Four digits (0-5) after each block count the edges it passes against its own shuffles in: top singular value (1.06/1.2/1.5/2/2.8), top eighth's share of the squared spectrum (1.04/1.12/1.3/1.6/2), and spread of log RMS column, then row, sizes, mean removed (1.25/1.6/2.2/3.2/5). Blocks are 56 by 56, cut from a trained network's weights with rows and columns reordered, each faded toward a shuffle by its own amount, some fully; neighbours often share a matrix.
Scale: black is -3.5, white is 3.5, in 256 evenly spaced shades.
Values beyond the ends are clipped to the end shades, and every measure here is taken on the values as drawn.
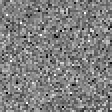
0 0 0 0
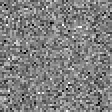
1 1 0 0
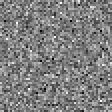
1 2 1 0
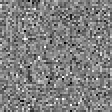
2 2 1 0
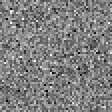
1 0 0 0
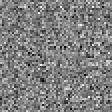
3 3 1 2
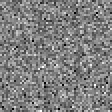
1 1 0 0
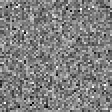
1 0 0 0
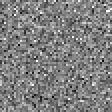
0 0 0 0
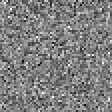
1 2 0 0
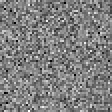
0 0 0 0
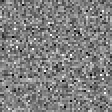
0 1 0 0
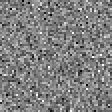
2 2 0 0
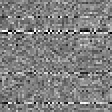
4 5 0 3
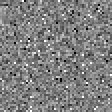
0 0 0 0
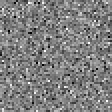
0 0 0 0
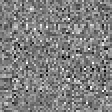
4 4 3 2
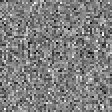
2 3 0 1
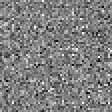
3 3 2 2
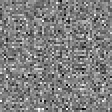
3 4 2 2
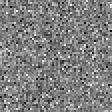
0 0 0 0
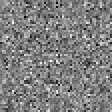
3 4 2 2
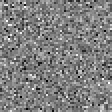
1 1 0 0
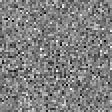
2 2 0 1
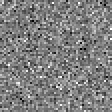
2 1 0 0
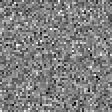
2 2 0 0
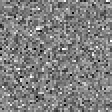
2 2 0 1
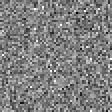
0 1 0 0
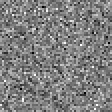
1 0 0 0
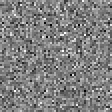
3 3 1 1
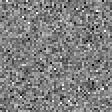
0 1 0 0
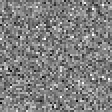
2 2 0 0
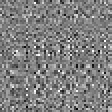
4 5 3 3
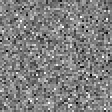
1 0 0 0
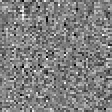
3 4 2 1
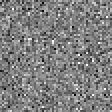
2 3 1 1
